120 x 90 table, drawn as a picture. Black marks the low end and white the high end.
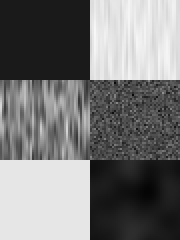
The table splits into 3 rows of 2 panels. Panel 1,1: very low, flat. Panel 1,2: very high, streaked downward, faint in contrast. Panel 2,1: middling, streaked downward, strong in contrast. Panel 2,2: low, fine-grained. Panel 3,1: very high, flat. Panel 3,2: very low, smooth, faint in contrast.
